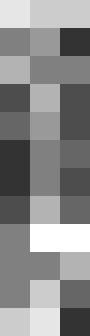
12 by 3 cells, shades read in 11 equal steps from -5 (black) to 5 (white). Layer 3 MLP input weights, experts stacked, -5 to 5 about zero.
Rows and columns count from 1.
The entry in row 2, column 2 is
1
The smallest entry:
-3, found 4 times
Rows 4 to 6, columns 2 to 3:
2 -2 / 1 -2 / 0 -1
